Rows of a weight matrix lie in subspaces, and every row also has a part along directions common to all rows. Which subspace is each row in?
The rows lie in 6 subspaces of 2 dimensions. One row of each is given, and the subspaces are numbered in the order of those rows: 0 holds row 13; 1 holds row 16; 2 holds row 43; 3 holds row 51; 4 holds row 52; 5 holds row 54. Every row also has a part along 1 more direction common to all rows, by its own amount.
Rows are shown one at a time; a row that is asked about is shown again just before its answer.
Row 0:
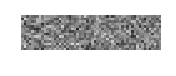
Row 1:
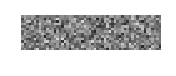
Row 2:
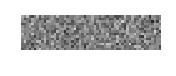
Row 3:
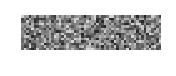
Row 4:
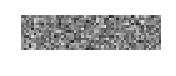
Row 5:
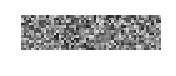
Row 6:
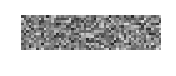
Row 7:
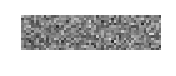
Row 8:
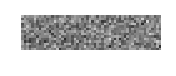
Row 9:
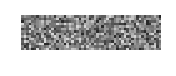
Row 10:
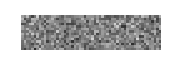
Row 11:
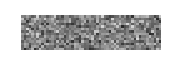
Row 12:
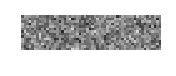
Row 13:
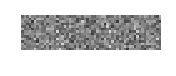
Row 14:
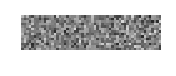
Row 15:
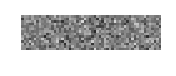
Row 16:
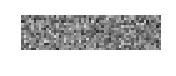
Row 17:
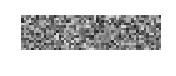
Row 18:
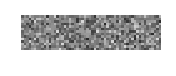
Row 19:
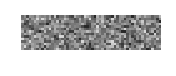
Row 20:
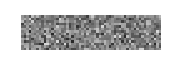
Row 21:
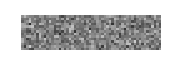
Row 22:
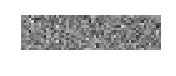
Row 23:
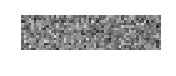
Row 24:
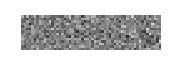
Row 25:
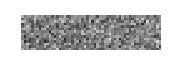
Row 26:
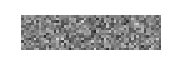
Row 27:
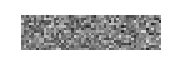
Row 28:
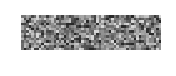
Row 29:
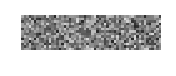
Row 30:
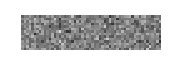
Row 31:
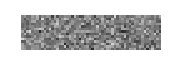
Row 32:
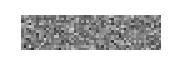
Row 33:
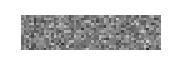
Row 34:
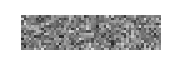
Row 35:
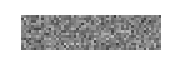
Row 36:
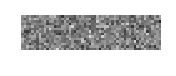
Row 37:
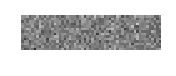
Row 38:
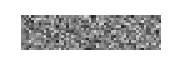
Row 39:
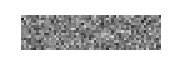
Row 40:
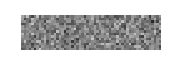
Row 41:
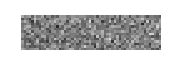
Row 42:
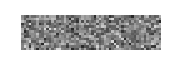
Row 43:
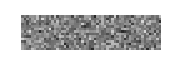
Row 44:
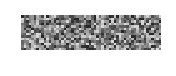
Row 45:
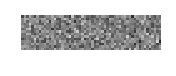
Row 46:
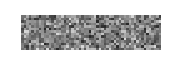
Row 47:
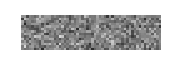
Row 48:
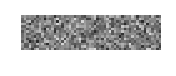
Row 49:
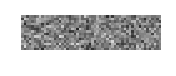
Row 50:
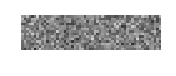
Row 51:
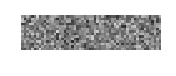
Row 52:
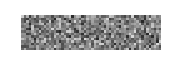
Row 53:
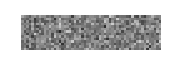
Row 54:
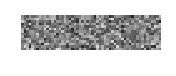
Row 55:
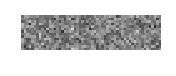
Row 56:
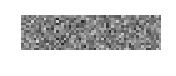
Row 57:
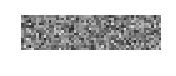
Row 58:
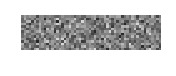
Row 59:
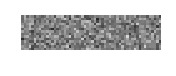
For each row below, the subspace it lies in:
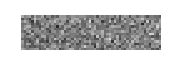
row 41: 1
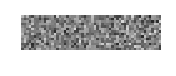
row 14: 3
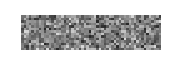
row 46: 5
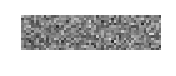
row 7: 1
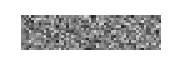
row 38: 1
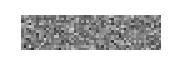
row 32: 5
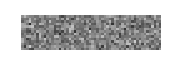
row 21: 5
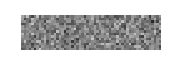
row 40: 3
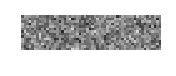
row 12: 5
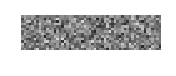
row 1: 0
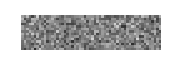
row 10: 3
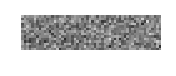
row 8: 1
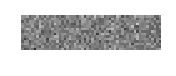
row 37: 3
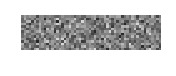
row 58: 0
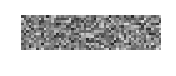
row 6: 2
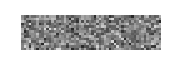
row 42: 5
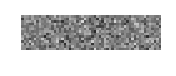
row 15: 0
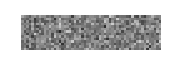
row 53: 4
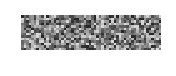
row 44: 1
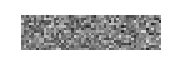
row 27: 4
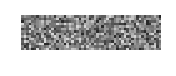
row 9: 1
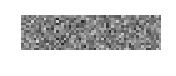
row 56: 0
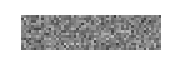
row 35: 2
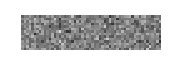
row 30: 4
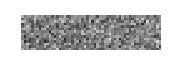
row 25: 1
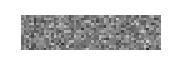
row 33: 4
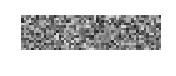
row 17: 3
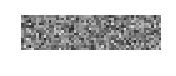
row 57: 5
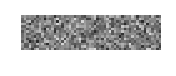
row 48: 0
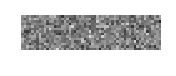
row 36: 5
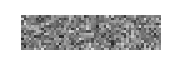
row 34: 2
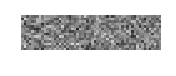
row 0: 2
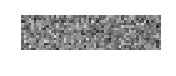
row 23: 1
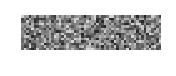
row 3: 4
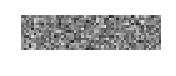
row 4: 4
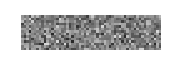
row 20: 1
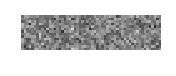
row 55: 5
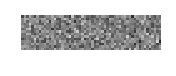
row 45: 4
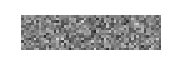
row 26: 0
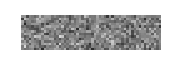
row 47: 2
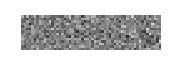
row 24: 4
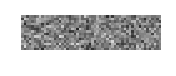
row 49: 2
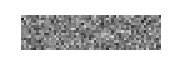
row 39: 2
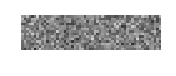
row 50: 3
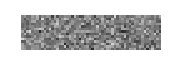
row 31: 2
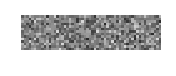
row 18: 0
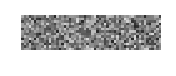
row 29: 0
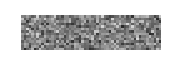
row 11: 3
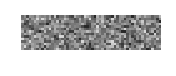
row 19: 2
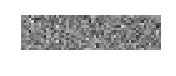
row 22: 1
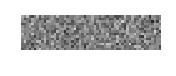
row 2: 3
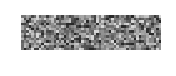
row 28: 3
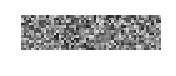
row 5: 3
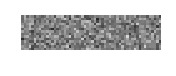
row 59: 4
